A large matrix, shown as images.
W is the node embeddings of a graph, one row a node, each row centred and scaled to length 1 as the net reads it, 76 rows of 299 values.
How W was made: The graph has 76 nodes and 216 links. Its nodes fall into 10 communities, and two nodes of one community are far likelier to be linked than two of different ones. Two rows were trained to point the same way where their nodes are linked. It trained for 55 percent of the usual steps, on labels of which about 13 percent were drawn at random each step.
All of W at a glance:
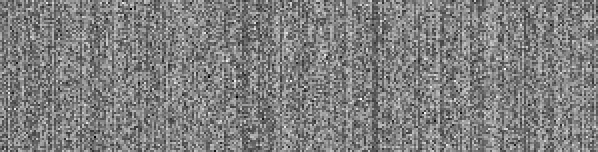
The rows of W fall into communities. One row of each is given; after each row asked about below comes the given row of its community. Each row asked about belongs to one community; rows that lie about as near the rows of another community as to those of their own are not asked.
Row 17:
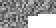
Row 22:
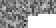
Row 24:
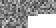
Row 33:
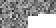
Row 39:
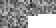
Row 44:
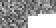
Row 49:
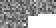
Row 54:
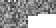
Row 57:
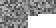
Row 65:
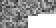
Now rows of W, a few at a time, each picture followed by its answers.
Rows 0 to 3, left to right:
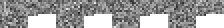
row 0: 39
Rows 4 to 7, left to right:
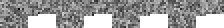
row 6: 22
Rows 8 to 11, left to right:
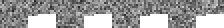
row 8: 33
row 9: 44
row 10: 54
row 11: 44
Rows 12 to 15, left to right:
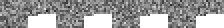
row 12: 57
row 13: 49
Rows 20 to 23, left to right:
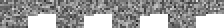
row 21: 22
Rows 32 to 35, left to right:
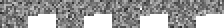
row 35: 49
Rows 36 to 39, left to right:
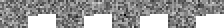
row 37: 39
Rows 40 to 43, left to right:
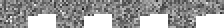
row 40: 24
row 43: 39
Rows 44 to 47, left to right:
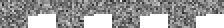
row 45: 49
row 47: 44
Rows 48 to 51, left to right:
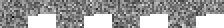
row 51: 17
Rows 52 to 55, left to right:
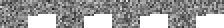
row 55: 54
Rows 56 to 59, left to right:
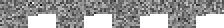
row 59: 54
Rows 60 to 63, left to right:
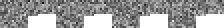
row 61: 22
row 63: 44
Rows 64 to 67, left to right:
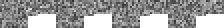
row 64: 24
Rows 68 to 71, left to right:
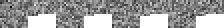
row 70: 24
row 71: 24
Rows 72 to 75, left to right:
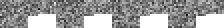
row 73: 17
